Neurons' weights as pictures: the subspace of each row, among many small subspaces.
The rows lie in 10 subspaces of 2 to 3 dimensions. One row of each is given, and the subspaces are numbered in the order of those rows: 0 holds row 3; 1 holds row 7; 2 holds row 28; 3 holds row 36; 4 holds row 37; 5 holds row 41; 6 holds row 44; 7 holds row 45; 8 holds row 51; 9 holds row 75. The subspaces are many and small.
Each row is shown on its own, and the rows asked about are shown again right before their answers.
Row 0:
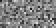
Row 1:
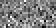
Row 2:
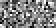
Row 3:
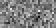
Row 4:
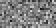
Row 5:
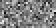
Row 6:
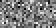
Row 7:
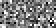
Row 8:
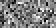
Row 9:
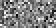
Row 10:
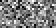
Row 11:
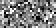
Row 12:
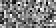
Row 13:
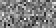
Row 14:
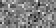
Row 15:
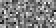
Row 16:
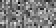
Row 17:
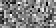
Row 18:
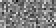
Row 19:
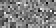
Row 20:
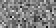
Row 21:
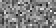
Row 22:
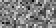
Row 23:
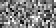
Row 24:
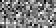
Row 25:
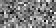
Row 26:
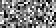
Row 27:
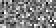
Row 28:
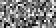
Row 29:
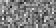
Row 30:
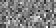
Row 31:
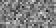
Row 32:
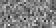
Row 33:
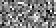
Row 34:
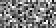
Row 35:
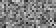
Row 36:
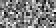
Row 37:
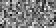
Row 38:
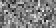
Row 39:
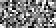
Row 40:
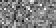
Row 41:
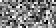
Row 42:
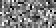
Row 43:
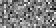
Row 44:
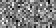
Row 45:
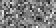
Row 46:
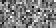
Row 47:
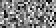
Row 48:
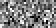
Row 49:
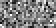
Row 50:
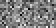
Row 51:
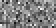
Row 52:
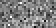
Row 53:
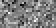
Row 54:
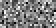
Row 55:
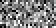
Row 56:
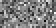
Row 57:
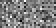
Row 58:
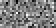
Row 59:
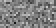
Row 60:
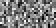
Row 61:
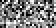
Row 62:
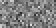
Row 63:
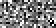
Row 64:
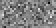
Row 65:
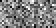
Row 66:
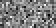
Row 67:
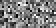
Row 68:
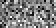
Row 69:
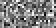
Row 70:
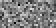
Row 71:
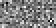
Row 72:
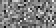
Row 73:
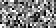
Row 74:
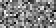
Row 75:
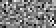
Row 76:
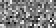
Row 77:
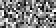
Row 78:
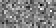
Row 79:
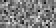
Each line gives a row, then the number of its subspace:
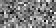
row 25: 1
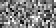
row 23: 0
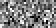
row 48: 0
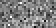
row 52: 2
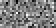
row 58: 3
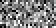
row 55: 8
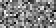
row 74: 7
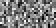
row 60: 7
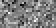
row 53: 3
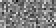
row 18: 2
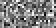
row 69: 2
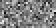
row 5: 0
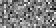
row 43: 9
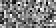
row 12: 4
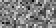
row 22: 6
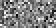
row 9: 7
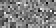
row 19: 3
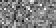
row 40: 6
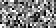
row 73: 8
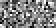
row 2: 4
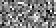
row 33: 8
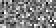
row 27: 1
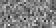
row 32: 2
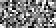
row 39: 4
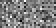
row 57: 2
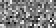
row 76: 1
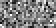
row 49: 4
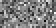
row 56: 1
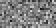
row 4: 5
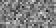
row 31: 6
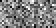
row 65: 5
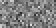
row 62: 8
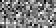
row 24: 6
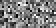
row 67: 3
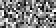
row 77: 3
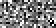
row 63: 9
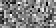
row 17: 4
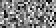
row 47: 1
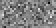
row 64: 7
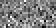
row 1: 2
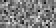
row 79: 0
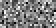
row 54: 0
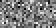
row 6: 6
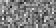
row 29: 7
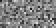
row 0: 9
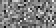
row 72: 9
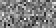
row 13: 2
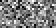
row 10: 5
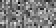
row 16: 8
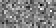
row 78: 5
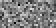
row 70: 7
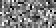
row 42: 8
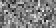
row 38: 3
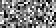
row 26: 1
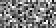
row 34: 5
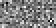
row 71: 9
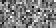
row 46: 4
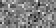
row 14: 3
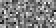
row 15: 0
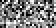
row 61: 5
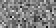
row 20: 5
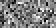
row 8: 3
